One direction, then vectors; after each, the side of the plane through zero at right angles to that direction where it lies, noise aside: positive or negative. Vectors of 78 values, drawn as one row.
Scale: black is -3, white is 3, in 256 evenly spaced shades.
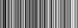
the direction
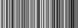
negative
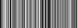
negative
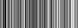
positive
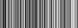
positive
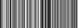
negative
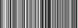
negative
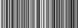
negative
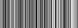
positive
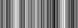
negative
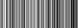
negative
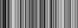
positive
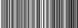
negative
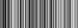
positive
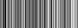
positive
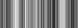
negative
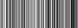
negative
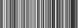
negative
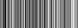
positive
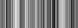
negative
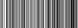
negative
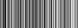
positive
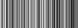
negative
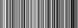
negative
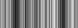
positive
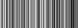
negative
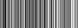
positive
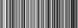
negative
